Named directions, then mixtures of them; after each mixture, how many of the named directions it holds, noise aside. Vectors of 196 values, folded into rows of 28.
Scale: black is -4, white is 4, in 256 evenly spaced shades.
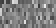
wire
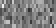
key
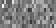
two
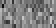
one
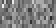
two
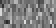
two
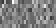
two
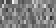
two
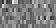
two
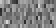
two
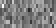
one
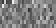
two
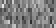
one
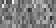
two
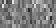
two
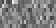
two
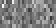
two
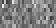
two
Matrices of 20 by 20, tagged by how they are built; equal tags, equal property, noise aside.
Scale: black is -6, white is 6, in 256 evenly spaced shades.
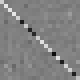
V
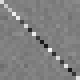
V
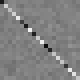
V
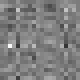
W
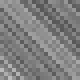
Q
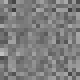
W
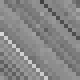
Q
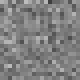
W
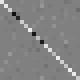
V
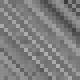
Q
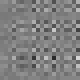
W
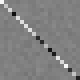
V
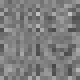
W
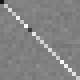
V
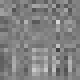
W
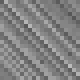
Q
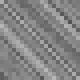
Q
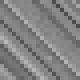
Q
